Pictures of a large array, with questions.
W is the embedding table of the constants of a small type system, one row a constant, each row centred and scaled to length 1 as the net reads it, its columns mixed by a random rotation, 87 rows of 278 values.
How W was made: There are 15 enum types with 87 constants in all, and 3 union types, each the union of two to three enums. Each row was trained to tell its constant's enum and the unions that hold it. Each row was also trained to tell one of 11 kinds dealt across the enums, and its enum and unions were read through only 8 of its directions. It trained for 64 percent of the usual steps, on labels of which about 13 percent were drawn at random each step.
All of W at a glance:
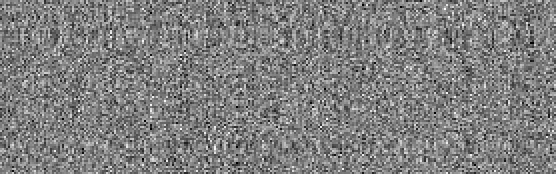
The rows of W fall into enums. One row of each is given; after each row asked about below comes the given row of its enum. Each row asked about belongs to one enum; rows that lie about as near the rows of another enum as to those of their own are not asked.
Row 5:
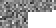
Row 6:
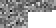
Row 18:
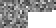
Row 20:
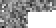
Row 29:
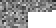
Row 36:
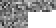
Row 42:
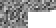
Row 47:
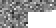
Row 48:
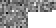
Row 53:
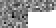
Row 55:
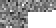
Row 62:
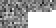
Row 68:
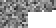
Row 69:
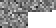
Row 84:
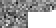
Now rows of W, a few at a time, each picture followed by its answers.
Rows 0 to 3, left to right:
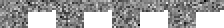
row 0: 20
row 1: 5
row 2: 36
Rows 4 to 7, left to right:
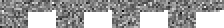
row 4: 20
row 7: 42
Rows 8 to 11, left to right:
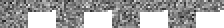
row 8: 29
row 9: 29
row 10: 42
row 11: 53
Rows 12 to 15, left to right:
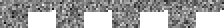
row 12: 53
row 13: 62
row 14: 20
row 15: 18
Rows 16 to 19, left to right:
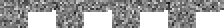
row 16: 18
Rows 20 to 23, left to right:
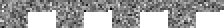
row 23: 6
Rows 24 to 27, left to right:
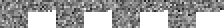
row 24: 20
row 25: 84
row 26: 29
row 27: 62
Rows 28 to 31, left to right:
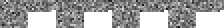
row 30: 18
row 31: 18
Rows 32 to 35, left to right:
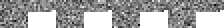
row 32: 36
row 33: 6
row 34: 68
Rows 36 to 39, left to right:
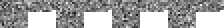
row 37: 5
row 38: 53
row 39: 6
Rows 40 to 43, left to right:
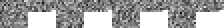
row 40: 48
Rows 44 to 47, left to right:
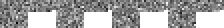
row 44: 68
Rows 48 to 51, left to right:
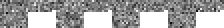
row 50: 6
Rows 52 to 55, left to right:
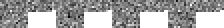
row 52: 69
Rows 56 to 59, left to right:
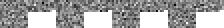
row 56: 48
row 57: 6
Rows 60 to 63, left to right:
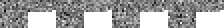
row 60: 29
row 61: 84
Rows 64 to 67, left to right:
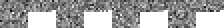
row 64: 62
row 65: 20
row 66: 29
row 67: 48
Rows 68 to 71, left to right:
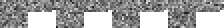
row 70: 84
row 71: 84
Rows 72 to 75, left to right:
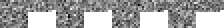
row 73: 53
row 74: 68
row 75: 68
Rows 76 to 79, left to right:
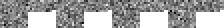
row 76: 68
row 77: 47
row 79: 48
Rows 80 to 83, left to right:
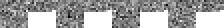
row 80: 48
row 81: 53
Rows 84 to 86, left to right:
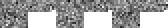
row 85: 18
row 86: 84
